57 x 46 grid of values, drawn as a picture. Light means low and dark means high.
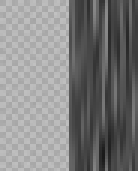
It is made of 1 by 2 panels. Panel 1,1: low, checkered, faint in contrast. Panel 1,2: high, streaked downward.
